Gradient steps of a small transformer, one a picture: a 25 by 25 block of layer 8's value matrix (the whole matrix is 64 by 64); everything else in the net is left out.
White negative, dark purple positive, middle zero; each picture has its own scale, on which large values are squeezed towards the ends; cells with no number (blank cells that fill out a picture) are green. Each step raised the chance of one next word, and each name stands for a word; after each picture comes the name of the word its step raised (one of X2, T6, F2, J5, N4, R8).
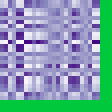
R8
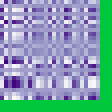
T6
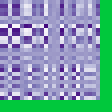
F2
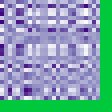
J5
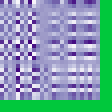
R8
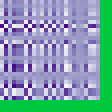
F2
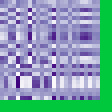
T6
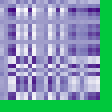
T6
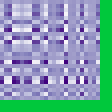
R8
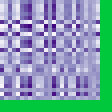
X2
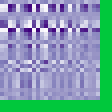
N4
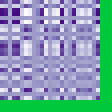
J5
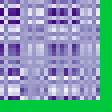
J5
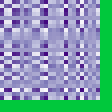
J5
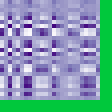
X2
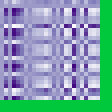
F2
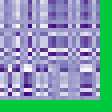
X2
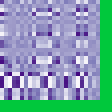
T6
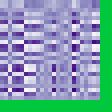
R8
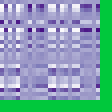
N4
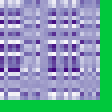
R8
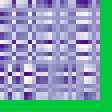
R8
